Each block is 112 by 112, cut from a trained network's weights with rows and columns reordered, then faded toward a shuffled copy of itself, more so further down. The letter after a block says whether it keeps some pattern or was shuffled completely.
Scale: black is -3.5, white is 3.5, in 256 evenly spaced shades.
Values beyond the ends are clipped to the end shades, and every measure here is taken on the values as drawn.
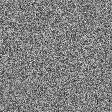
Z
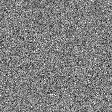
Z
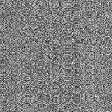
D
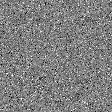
Z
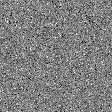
Z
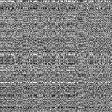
D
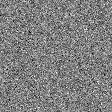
Z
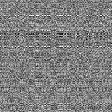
D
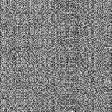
D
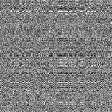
D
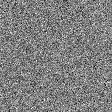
Z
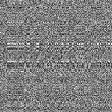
D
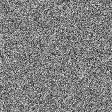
Z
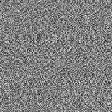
D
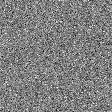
Z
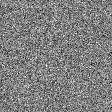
Z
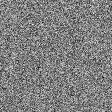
Z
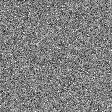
Z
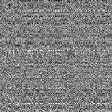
D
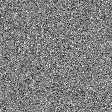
Z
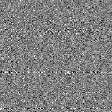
D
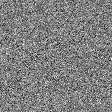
Z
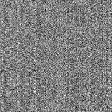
D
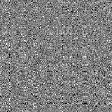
D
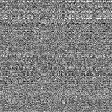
D
